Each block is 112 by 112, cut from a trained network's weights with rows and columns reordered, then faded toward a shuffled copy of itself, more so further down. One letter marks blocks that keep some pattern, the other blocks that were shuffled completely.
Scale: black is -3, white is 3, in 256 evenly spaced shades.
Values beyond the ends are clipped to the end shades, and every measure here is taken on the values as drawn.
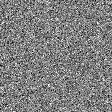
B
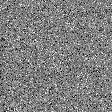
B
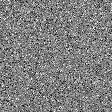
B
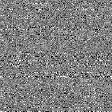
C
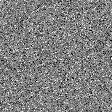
B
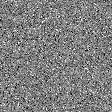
B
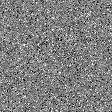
B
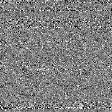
C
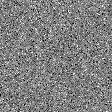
B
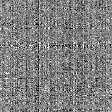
C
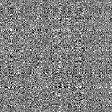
C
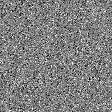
B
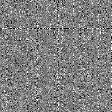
C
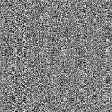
C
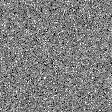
B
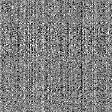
C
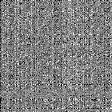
C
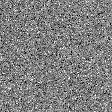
B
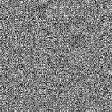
C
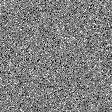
B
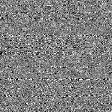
C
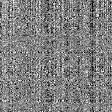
C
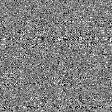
C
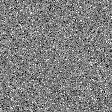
B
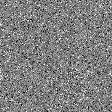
B
